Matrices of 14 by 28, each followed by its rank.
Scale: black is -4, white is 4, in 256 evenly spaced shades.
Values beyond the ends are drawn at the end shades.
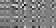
two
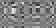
two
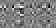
two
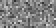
full rank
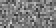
full rank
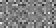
three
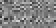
three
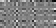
two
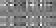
two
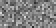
full rank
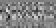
three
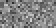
full rank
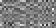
three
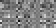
three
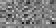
three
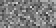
full rank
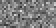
full rank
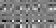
two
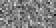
full rank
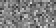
full rank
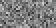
full rank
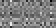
three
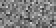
full rank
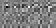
three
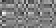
two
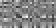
three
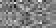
three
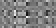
two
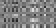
two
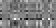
two
